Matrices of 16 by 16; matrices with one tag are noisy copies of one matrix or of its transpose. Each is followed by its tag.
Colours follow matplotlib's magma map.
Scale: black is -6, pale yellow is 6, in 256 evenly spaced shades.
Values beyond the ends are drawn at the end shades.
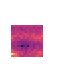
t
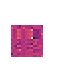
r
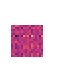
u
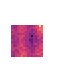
t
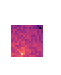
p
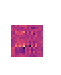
r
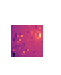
p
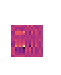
r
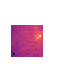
p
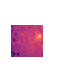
p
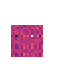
u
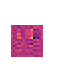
r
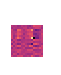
r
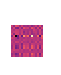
u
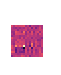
r
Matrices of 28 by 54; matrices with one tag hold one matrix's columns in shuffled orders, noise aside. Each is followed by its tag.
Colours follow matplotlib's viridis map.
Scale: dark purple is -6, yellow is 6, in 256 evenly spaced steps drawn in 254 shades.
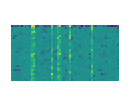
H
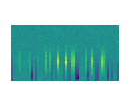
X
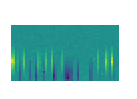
X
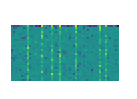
H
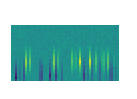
X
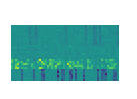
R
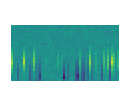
X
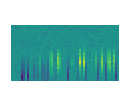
X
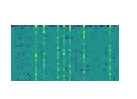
H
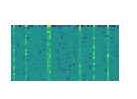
H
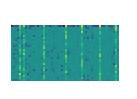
H
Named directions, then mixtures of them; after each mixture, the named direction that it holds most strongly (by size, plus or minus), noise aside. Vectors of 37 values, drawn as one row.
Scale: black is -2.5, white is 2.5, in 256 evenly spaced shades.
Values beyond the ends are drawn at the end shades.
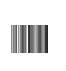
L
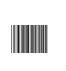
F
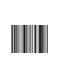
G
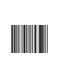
G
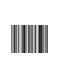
G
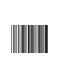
L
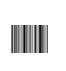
G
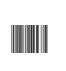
G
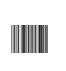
F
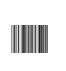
F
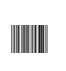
F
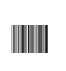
L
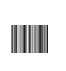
G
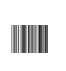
L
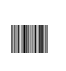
G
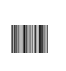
G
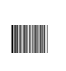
F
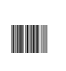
G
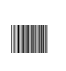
F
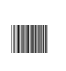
F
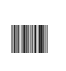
G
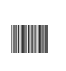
L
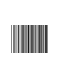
F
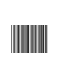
F
